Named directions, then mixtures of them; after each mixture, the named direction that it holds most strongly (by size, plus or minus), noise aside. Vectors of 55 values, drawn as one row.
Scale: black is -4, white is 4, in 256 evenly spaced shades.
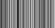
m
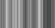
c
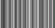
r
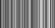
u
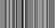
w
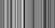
w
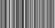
w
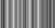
r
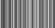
r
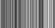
r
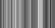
c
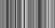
w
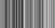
c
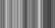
c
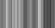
c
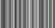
r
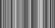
u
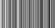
u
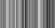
c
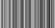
u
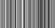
w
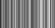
u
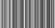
u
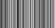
m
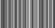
r
